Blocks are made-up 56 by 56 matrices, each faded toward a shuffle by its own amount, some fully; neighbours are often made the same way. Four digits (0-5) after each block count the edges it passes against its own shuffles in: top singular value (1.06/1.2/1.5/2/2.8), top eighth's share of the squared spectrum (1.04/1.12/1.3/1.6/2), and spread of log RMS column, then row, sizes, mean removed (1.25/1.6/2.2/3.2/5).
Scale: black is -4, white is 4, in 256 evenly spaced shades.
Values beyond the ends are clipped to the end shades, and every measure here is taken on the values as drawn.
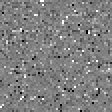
2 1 0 0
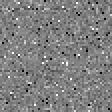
1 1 0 0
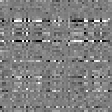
5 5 2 3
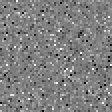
0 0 0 0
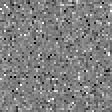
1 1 0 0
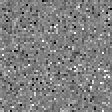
0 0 0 0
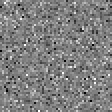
0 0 0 0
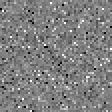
1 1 0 1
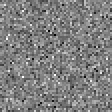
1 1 0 0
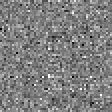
3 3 1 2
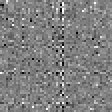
4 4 2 2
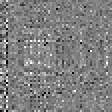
4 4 3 2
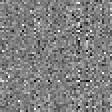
3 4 2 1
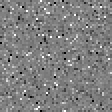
0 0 0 0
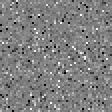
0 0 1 0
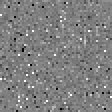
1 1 0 0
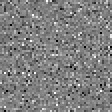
3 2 1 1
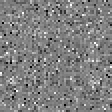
3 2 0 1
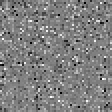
2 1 0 0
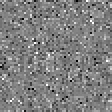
3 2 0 0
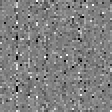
2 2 2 0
